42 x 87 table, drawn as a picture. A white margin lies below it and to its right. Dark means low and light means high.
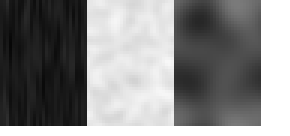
The table splits into one row of 3 panels. Panel 1,1: very low, streaked downward, faint in contrast. Panel 1,2: very high, blotchy, faint in contrast. Panel 1,3: low, smooth.
